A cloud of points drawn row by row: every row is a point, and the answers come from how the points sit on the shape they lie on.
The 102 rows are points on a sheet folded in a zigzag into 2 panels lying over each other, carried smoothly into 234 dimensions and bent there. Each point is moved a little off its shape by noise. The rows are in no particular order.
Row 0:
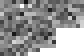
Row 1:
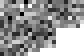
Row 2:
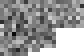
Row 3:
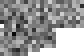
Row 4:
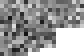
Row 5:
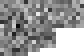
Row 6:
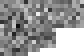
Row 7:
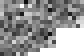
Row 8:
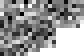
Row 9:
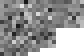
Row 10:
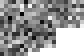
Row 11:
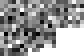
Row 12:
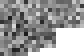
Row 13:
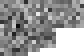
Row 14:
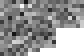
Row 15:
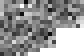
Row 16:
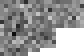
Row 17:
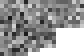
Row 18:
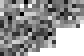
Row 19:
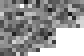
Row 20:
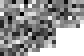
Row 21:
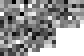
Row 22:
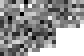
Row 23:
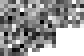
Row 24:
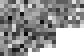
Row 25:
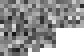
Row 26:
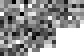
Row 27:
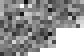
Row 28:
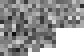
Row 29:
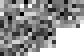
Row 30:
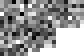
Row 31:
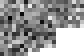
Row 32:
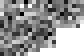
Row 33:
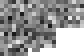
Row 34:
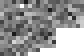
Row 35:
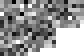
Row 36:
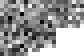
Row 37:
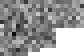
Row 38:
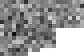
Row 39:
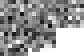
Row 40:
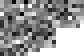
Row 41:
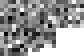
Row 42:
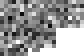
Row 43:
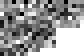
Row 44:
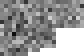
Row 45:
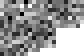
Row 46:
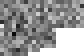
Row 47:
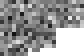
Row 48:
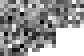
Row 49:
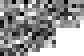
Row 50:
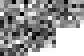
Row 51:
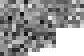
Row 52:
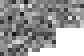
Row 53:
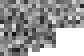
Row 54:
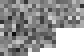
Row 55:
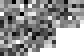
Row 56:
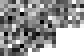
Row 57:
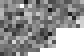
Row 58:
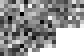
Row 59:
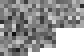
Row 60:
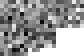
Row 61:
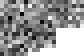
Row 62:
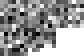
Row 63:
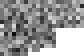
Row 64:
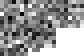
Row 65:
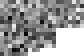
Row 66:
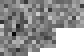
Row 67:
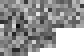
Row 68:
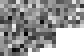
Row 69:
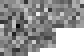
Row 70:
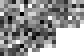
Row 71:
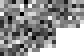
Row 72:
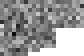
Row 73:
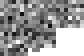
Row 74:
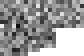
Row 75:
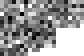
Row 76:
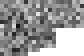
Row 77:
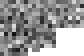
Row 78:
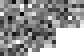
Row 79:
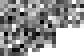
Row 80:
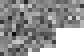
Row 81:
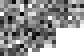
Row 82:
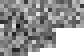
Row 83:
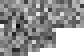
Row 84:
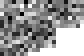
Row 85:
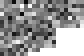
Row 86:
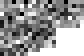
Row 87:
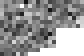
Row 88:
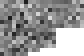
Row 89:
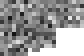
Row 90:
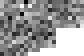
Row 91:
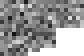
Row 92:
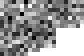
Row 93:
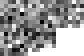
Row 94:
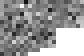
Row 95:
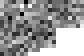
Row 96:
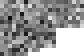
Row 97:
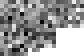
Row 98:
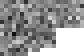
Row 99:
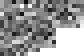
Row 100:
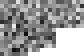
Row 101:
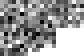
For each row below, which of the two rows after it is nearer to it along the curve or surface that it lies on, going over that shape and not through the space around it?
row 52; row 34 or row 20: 34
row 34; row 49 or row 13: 49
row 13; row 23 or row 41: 23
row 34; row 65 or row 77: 77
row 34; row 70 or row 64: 64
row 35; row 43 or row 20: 43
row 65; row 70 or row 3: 70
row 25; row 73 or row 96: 73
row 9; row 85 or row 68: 68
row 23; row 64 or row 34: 64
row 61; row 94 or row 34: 94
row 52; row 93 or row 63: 63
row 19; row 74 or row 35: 35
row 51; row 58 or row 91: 58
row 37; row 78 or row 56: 78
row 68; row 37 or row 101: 101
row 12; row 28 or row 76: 76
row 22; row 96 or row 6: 96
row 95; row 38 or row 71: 71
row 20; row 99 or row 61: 61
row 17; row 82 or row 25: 82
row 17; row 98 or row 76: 76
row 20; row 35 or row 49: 49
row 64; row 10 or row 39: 39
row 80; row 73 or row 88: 73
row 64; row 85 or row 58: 85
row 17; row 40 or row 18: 18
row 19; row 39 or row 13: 39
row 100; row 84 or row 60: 60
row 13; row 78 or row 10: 10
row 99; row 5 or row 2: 2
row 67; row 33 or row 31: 31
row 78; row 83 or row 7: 7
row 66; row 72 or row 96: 72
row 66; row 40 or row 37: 37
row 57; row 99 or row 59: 99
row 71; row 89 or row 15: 15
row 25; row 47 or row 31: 47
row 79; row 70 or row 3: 70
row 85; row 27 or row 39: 39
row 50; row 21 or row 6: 21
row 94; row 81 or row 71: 71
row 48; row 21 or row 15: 21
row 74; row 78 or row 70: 70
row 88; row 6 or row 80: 6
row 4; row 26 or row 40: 26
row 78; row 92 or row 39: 39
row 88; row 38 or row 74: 74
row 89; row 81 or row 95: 81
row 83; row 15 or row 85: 15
